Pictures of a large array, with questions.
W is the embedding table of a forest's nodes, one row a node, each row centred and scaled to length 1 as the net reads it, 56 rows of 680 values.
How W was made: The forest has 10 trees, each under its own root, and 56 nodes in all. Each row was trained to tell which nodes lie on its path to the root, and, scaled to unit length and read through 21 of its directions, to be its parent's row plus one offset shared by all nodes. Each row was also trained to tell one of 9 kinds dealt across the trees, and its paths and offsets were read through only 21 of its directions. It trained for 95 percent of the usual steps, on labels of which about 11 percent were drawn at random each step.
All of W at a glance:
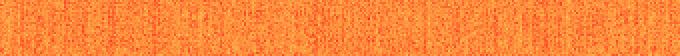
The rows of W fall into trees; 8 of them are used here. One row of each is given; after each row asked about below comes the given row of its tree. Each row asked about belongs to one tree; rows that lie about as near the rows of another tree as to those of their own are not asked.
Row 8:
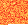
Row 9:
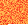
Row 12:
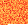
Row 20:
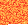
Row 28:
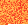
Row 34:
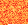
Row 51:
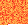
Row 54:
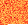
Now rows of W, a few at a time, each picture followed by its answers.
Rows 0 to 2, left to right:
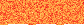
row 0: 8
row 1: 9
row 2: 28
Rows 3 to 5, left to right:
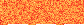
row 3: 28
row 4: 8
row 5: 34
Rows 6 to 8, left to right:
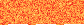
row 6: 51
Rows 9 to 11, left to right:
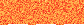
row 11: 9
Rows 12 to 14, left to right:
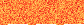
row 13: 12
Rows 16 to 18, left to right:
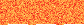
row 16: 8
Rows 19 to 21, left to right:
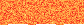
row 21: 28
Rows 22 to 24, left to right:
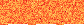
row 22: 12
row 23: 8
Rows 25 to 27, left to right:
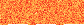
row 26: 51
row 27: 54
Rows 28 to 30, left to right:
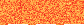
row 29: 9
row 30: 8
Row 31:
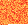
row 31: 12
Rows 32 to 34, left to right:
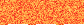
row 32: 28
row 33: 9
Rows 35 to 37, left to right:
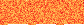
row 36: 8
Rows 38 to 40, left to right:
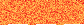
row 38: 9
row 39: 51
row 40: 8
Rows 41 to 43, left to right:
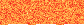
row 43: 34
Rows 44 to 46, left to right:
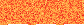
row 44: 20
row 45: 8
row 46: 34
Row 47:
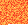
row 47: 28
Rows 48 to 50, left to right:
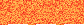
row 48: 9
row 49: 34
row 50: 34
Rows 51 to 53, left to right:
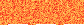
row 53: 51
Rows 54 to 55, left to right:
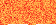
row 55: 54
